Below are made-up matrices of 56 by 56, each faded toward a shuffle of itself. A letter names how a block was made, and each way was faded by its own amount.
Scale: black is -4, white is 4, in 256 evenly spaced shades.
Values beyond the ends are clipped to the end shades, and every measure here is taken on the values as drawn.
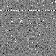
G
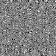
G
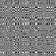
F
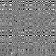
F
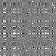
F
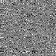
G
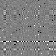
F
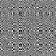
F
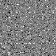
G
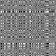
F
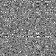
G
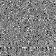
G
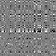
F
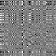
F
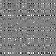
F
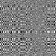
F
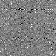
G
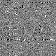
G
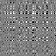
F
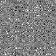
G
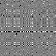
F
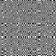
F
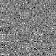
G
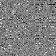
G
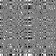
F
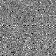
G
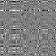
F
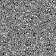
G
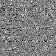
G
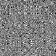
G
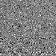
G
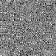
G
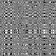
F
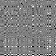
F
